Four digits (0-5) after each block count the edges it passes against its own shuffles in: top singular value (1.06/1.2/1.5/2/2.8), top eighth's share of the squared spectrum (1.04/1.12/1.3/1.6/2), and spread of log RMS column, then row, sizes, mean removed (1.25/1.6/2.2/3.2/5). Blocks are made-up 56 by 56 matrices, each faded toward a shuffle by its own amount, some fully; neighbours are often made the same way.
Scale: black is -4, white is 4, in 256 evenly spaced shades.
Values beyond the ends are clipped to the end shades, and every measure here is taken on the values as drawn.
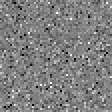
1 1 0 0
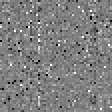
3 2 1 0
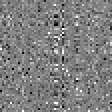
4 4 2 1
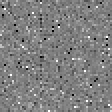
1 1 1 0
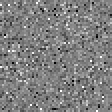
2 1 0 0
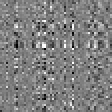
4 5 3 2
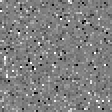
0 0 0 0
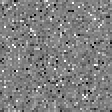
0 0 0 0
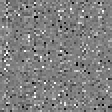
3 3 1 1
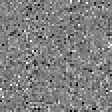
2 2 1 0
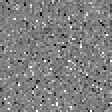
1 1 0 0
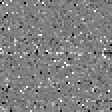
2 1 0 1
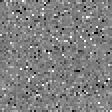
0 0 0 1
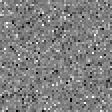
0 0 0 0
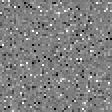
0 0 0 0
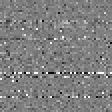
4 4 0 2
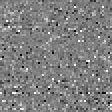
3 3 0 1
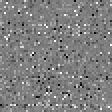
2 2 0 1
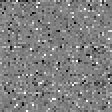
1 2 0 1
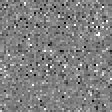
1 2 0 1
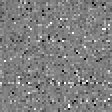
2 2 1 1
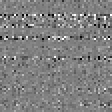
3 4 2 3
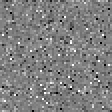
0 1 0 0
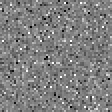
0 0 0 0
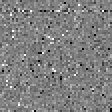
2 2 0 1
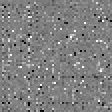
3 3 2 1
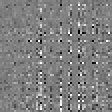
4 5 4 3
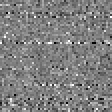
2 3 0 3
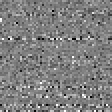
2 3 0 3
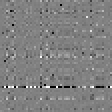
4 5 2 2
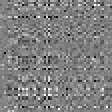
4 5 3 3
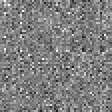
3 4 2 1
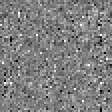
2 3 1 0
